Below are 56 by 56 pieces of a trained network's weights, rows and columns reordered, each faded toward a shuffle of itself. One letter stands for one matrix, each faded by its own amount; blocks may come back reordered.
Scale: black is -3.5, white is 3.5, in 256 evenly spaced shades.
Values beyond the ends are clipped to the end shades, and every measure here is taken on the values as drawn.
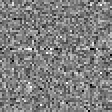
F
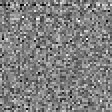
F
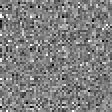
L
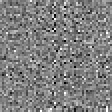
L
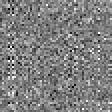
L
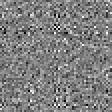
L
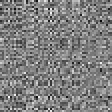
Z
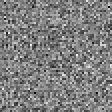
F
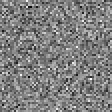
F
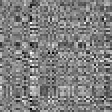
Z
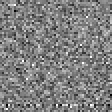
F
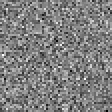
F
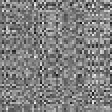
Z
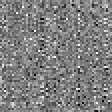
L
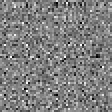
L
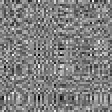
Z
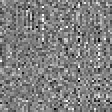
L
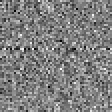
F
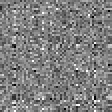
L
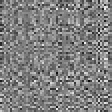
Z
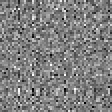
L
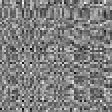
Z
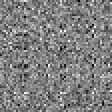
L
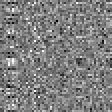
L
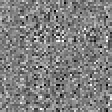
L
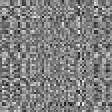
Z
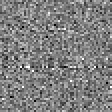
F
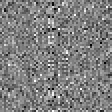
L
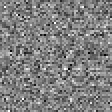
F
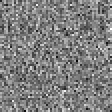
F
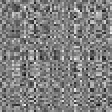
Z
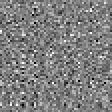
L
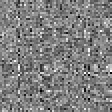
L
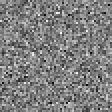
F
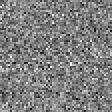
F
